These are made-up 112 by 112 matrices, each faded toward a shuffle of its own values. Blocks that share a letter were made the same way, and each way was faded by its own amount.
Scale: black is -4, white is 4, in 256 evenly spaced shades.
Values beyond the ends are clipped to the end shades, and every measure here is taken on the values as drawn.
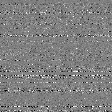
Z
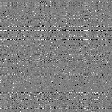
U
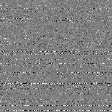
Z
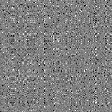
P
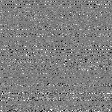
Z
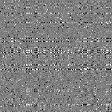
U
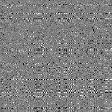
U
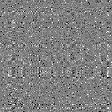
P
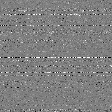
Z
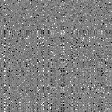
P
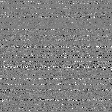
Z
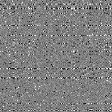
U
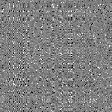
P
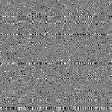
U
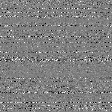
Z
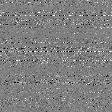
Z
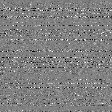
Z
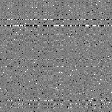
U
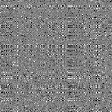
U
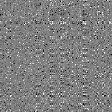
P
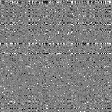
U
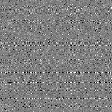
U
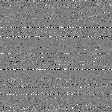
Z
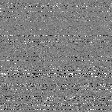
Z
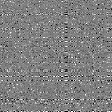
U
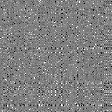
P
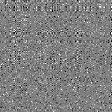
P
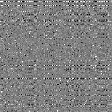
U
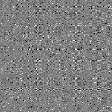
P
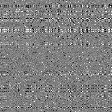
U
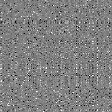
P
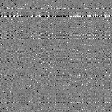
U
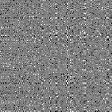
P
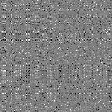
P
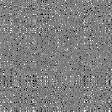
P
